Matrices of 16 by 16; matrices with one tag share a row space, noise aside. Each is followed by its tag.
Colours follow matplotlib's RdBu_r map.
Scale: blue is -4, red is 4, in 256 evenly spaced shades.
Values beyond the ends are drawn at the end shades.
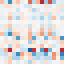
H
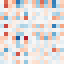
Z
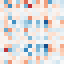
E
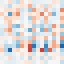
H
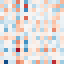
Z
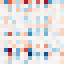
E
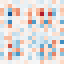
H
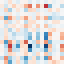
E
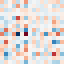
Z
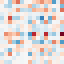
H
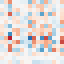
H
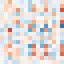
H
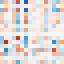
Z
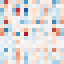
Z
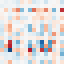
H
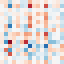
E
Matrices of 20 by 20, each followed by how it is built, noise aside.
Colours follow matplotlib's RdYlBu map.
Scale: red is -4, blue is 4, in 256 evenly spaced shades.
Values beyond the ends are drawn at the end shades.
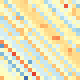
Toeplitz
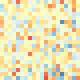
low rank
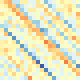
Toeplitz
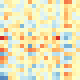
low rank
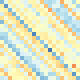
Toeplitz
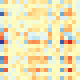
low rank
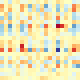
low rank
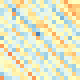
Toeplitz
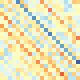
Toeplitz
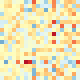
low rank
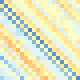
Toeplitz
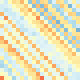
Toeplitz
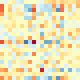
low rank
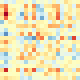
low rank
